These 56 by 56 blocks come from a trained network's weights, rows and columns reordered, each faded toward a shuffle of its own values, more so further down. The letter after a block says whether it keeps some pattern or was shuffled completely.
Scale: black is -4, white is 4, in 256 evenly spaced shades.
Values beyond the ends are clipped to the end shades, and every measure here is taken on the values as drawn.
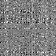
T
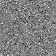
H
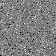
H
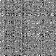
T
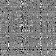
T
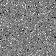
H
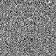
T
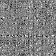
T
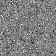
H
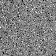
H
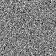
H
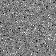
H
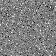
H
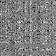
T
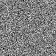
H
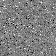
H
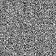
T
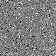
H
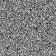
H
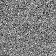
H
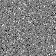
H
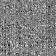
T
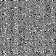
T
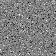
H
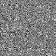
T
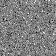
H
